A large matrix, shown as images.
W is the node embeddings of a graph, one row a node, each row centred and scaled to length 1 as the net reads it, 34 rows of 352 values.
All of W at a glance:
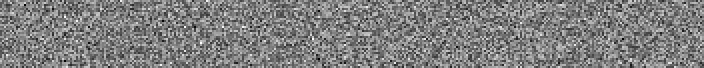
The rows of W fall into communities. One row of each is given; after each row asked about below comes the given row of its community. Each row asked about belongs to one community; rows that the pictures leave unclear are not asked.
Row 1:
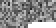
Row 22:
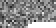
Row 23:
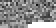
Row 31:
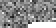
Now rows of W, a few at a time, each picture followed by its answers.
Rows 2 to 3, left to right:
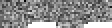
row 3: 23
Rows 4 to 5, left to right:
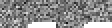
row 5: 1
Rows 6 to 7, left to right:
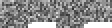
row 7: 22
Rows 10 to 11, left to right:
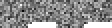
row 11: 23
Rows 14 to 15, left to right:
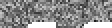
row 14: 31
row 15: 1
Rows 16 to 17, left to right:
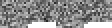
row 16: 23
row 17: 1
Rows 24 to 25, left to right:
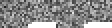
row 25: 22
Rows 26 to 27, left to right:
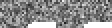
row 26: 1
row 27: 22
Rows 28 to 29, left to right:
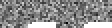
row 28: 22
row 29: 31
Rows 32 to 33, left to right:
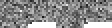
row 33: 22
